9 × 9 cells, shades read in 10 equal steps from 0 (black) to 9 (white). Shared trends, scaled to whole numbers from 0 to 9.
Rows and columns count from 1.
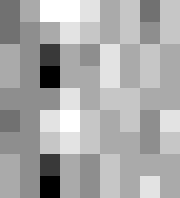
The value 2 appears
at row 3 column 3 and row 8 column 3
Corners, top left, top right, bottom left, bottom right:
4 7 6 6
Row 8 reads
6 5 2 6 5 7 6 6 6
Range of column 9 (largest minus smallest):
2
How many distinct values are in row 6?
6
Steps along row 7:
same up up down down same down up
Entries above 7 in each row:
3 1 1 1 1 3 1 0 1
